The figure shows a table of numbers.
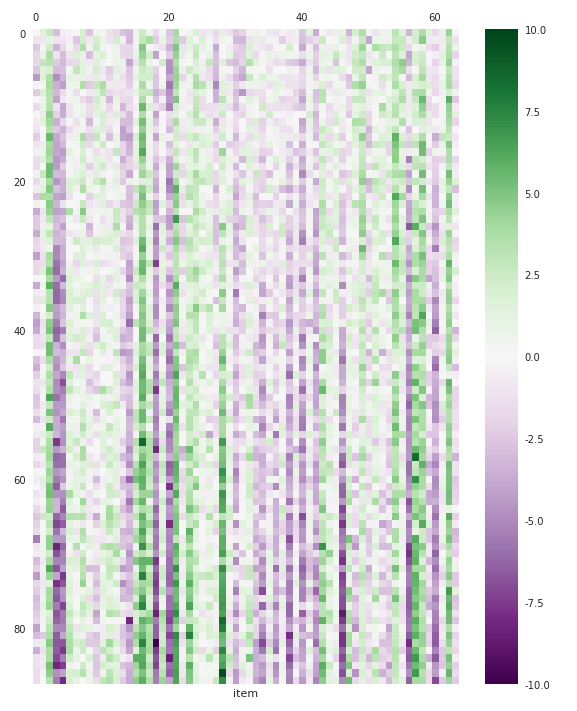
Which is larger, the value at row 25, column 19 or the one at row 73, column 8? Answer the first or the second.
the second
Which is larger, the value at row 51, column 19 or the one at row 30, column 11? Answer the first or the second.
the first
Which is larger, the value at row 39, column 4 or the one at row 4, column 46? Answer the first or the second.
the second
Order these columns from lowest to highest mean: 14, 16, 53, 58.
14, 53, 58, 16
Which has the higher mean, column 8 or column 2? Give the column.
2
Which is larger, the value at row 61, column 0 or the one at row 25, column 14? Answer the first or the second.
the first
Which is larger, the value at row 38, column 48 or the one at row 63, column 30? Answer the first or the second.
the first
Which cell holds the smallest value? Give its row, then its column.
82, 18
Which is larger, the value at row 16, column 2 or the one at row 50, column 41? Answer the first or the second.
the first
